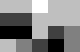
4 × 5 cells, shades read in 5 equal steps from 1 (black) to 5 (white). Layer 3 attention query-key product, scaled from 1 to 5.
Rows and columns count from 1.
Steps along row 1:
same up down same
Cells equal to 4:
9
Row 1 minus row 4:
0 1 3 3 1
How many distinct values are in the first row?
2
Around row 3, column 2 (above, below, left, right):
2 3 1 4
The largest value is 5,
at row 1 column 3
